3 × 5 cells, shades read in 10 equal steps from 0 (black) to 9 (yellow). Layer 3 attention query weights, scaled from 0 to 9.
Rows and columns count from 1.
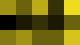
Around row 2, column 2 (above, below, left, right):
4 6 0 2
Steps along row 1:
down up down up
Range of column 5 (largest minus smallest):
5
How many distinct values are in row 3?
4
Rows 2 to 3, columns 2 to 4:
1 2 1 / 6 4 4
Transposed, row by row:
6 0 5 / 4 1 6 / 7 2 4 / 2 1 4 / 9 4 8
